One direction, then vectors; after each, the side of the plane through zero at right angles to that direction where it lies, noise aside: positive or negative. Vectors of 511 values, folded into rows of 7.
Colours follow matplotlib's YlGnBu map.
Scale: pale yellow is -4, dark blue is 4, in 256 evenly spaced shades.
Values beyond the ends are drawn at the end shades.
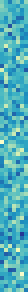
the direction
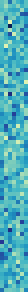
positive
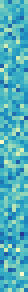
positive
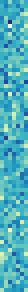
negative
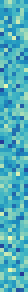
negative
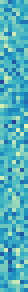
positive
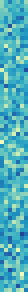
positive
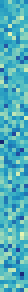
negative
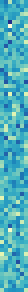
negative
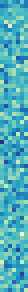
negative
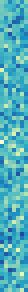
positive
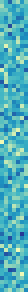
positive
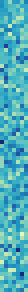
negative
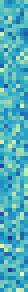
positive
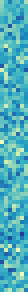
positive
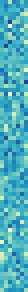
negative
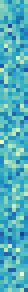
positive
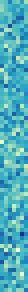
positive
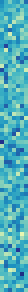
negative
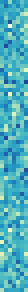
negative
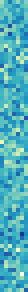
positive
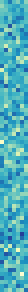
positive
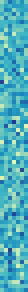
positive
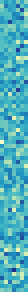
positive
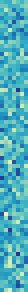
positive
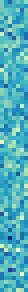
positive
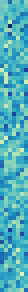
positive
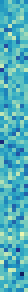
negative
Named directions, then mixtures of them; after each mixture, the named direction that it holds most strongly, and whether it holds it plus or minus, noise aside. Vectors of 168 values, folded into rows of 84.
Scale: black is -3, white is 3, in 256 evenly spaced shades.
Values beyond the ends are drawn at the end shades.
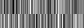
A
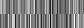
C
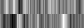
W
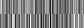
C, plus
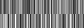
C, minus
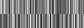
C, plus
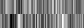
W, plus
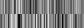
A, minus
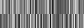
C, plus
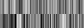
W, plus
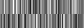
A, minus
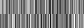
C, plus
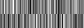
A, minus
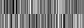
A, plus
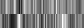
W, plus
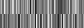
A, minus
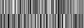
A, minus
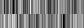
A, plus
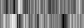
W, minus
